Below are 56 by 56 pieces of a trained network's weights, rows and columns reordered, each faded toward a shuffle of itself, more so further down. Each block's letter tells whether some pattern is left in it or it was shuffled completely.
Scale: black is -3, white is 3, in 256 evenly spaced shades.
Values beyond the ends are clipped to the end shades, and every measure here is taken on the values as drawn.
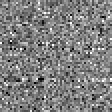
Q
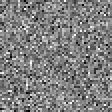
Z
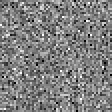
Q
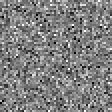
Z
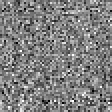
Q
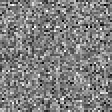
Q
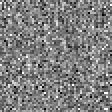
Q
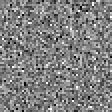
Z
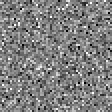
Z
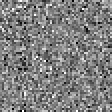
Q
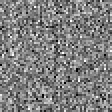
Q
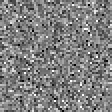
Z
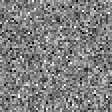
Z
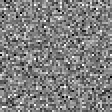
Z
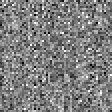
Q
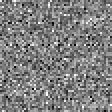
Q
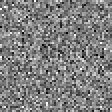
Q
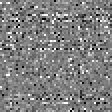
Q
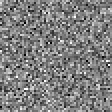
Z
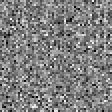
Q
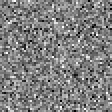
Z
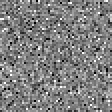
Z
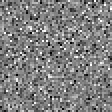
Z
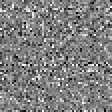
Q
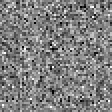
Q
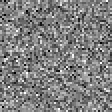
Z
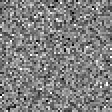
Z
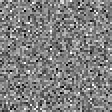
Q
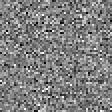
Q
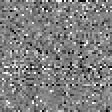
Q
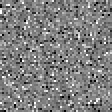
Z
